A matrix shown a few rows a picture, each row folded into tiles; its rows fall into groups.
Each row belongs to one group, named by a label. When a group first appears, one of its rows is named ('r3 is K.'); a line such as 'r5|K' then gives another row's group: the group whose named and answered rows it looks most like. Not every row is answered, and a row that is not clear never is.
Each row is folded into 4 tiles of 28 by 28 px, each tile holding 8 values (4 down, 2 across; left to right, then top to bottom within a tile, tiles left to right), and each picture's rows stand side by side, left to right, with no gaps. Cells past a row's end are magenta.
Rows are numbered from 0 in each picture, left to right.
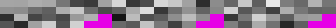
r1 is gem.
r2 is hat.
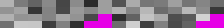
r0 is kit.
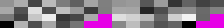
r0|hat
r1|kit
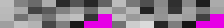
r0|kit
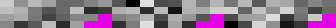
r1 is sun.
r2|hat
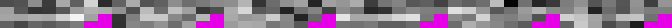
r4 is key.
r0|sun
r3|kit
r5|kit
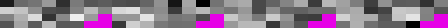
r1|key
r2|kit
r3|kit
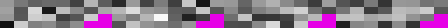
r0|hat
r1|key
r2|gem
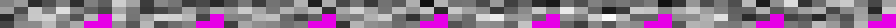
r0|hat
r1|kit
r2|key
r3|key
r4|key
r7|gem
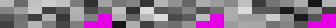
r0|gem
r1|hat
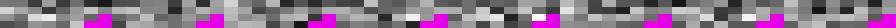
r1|key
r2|kit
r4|hat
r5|kit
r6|key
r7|kit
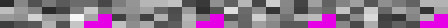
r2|hat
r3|hat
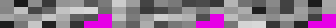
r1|kit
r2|kit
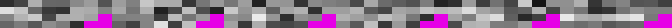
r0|sun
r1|gem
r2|hat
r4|key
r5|kit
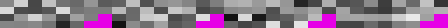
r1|hat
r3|sun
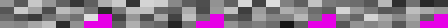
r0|gem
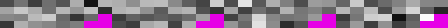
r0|key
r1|gem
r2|hat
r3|hat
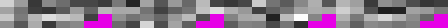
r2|sun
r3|kit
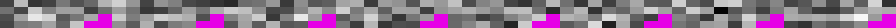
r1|kit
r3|hat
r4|gem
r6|gem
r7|sun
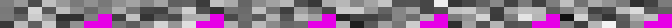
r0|hat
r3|gem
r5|gem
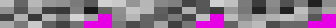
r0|gem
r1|gem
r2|kit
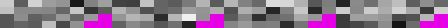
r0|gem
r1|sun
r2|gem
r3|hat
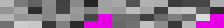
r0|kit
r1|gem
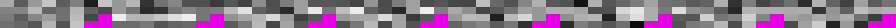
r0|gem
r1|kit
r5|sun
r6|key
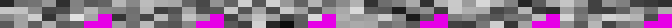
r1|gem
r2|hat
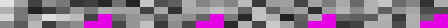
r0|kit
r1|sun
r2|hat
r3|gem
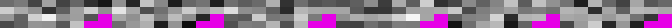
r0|key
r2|key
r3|sun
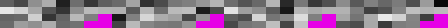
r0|key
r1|hat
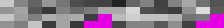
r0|kit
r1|sun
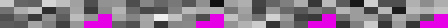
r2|kit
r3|sun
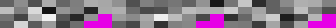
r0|hat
